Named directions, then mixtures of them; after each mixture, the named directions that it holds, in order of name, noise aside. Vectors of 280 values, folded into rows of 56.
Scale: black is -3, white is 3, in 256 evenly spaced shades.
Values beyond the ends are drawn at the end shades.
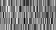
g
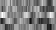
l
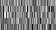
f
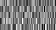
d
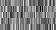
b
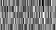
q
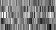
b, f, l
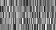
d, f, g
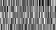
g, q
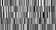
f, q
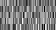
d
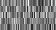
b, f, q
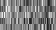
g, l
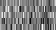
d, g, l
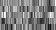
d, f, l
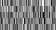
q
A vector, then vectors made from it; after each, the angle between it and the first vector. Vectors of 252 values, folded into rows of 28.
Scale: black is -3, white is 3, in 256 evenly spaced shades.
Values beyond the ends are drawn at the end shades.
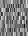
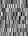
nearly opposite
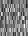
nearly opposite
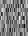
nearly parallel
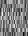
orthogonal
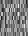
nearly opposite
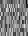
nearly opposite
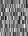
nearly opposite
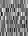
nearly parallel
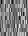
partly opposed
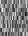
partly aligned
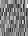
partly aligned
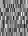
nearly parallel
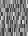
nearly parallel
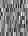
nearly parallel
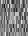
orthogonal
